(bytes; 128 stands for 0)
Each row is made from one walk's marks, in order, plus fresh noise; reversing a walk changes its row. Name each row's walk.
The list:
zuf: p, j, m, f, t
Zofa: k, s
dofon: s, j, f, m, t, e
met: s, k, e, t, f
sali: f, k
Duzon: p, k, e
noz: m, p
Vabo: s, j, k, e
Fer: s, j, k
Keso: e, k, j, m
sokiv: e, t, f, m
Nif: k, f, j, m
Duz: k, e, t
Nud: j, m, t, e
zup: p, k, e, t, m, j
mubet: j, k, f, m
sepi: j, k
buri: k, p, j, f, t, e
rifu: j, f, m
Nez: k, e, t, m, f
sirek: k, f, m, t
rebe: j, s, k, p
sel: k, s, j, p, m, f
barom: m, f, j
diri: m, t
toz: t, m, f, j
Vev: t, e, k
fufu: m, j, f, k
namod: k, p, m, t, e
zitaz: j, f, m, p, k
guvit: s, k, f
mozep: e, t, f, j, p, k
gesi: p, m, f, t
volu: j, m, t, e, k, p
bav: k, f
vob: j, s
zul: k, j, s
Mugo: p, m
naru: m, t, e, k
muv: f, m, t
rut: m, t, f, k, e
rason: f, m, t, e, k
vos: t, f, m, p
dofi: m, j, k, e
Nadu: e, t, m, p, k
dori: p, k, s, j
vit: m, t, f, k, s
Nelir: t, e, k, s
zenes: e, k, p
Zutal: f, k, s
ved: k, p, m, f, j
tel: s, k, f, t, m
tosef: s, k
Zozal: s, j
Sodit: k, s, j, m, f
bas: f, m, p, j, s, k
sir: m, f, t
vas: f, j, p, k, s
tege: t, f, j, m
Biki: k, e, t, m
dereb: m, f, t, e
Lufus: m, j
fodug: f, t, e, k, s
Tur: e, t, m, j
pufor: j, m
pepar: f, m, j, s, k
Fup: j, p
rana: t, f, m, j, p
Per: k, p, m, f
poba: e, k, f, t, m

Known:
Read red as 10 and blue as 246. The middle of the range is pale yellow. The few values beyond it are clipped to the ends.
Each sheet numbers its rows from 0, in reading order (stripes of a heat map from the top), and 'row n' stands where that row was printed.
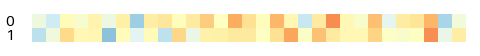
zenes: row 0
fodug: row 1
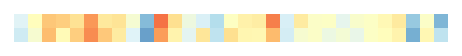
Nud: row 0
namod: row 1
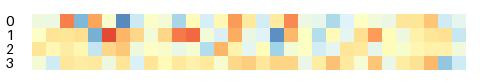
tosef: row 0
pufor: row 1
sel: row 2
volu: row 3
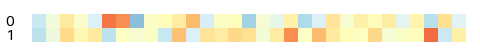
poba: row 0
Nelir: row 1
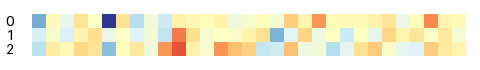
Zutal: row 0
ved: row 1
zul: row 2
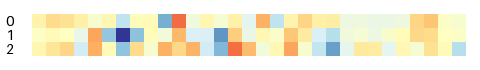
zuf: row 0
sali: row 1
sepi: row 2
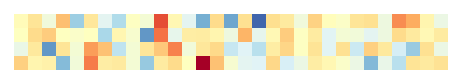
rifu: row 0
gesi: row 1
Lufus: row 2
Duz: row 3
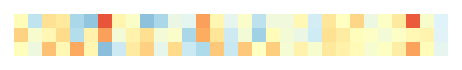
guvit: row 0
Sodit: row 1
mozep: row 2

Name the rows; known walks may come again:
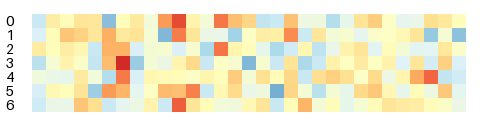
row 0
zul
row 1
Nud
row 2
Per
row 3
tel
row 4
rebe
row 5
Nif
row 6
toz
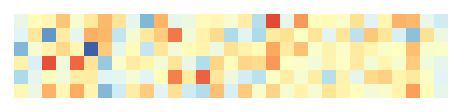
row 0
Vabo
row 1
Lufus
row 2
vit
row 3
Nadu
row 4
Zozal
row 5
mozep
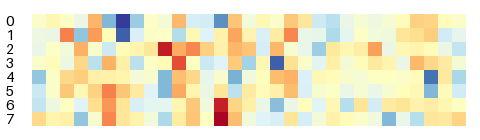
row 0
sali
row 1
tosef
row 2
Fup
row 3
mubet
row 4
dereb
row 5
namod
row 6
dori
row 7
Duz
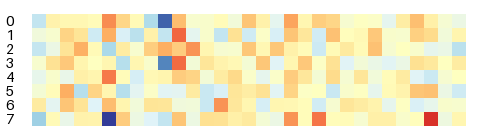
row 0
Duzon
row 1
sokiv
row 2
rana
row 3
gesi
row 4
Tur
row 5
bas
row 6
Nez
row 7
Zofa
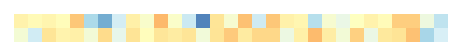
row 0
fufu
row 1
volu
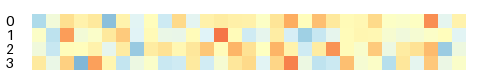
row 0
fodug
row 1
met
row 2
zenes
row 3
Vev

